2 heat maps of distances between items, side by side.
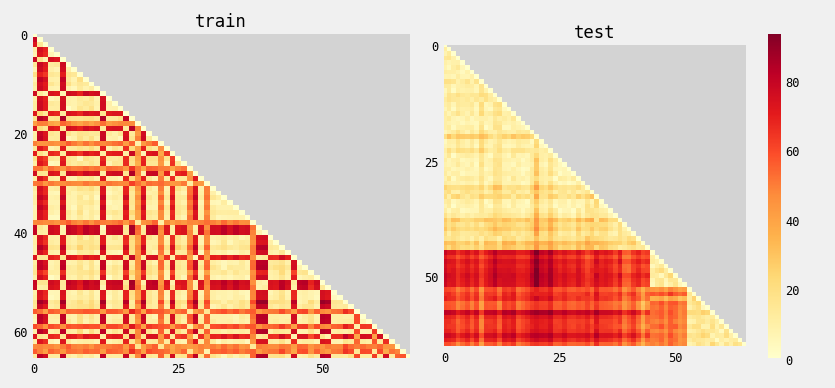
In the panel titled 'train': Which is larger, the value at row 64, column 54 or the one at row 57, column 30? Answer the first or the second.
the first
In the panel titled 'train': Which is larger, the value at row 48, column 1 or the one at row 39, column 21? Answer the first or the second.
the second
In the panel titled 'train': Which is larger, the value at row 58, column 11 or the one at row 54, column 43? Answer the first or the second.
the second
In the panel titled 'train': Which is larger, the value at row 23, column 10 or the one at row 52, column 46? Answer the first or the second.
the first
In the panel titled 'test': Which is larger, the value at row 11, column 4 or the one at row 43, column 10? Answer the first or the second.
the second
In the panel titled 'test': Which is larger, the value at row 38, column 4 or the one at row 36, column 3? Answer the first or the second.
the first
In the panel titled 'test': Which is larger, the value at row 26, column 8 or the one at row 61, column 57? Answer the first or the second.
the first
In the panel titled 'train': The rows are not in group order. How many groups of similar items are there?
4
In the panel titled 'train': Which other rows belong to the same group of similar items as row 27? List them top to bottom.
30, 56, 59, 64
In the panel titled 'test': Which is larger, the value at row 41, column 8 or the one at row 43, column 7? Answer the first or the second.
the second
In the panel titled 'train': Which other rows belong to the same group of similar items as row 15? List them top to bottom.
0, 3, 4, 6, 7, 8, 9, 10, 11, 13, 14, 17, 20, 21, 23, 25, 26, 29, 31, 32, 33, 34, 35, 36, 37, 41, 42, 43, 44, 46, 47, 48, 49, 52, 53, 54, 55, 57, 58, 60, 62, 65
